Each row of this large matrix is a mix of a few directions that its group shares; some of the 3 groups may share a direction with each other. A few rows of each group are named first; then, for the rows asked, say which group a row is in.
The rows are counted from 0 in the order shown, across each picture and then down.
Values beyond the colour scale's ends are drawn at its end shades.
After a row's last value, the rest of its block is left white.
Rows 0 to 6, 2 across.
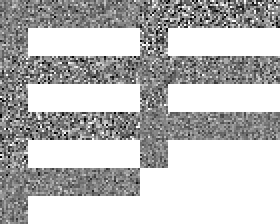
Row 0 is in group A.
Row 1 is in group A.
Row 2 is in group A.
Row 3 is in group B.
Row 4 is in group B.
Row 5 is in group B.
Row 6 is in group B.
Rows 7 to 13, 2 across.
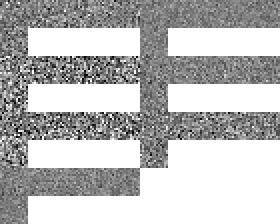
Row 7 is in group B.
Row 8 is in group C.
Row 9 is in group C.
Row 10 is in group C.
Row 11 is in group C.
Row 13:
C
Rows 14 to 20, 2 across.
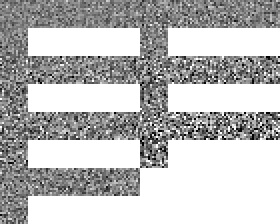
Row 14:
B
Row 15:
A
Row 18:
B
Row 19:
C
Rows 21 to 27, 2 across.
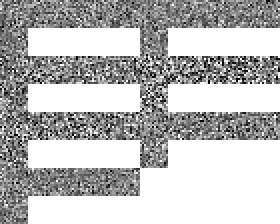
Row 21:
C
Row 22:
C
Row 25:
A
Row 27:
A
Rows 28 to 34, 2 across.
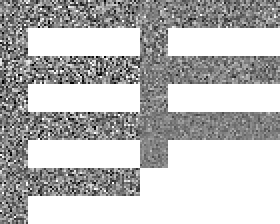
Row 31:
B
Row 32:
A
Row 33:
C
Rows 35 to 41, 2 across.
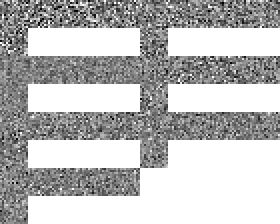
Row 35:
A
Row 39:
C
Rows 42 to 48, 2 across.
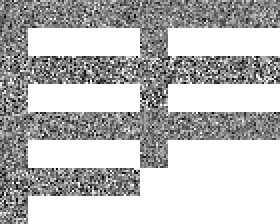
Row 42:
C
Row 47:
A
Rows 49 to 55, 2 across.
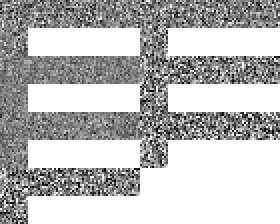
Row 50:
C
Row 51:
C
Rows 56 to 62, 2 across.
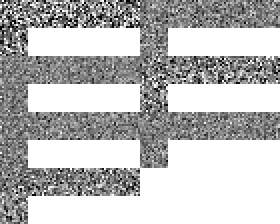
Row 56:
C
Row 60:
B
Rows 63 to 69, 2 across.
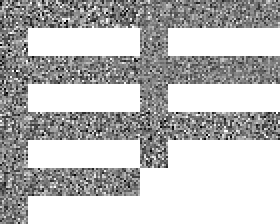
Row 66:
B
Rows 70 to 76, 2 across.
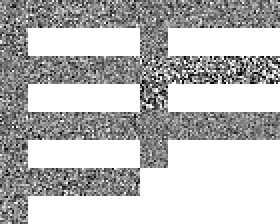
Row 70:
A
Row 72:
A
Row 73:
C
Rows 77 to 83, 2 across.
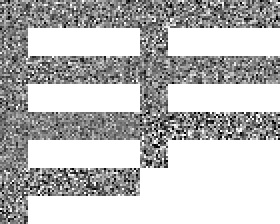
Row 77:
C
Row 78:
B
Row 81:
A
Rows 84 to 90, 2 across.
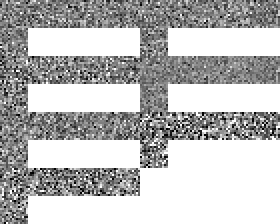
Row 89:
B
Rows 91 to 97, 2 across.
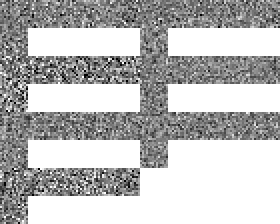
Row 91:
C
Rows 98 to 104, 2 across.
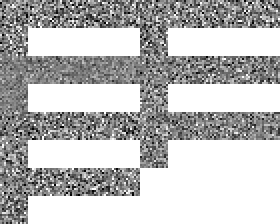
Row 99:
C
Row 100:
B
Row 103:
A
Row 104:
B
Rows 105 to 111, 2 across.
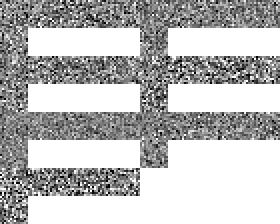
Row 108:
B
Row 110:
C
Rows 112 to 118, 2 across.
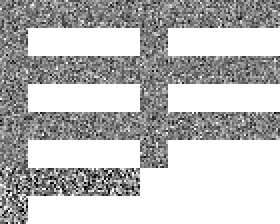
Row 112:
C
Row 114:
A
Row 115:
A
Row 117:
A
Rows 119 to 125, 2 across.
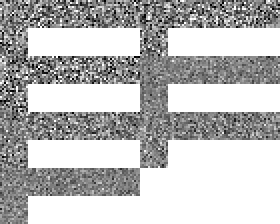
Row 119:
A
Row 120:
C
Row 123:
B
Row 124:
C
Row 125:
B
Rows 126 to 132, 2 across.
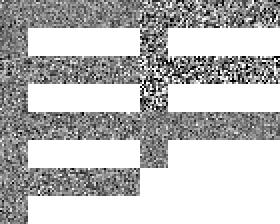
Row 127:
B
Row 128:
C
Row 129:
A
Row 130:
C
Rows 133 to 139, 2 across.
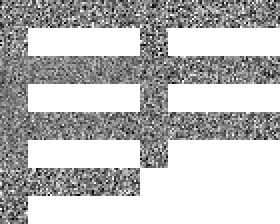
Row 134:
A
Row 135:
C
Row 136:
C
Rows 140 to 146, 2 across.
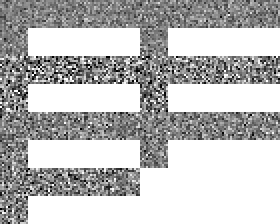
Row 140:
C
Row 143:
C
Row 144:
B
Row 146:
B
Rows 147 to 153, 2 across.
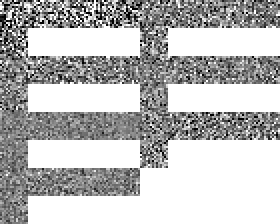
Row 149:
B
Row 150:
B
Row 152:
B
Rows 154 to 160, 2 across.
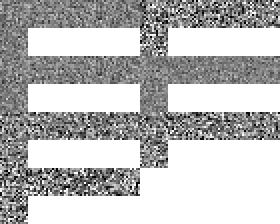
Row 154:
C
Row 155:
A
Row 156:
C
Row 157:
A
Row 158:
B
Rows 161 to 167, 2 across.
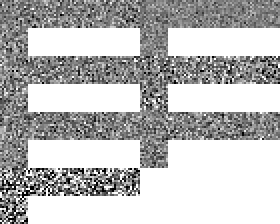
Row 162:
A
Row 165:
C
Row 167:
B
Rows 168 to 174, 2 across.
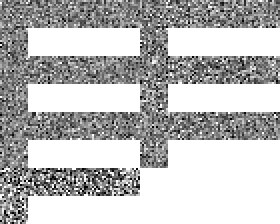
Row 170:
A
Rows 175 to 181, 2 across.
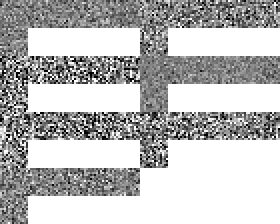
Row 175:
B
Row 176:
A
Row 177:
A
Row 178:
C
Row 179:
C
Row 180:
B
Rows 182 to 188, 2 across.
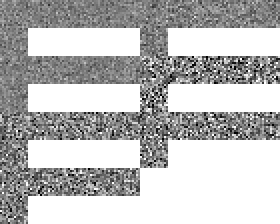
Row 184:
B
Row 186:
C
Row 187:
A
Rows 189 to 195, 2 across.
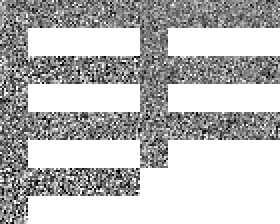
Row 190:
C
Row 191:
A
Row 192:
C
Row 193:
B
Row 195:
C
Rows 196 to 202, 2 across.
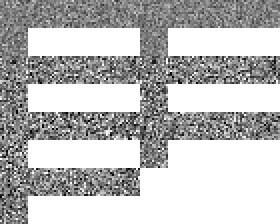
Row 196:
B
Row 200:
B
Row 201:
C
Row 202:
C
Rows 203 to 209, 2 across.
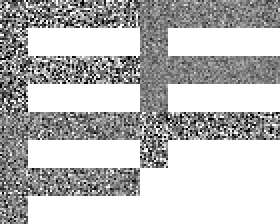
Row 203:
B
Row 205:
C
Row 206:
B
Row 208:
A
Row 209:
A
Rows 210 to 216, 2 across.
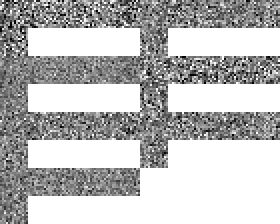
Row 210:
C
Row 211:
B
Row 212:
C
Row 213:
C
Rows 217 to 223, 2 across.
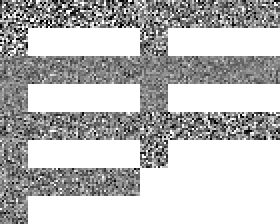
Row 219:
C
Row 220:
B
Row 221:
C
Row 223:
A
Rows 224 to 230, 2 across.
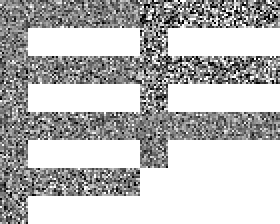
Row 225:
C
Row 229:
C
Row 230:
C
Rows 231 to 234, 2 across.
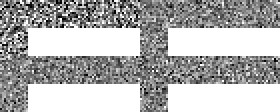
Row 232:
B
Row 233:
C
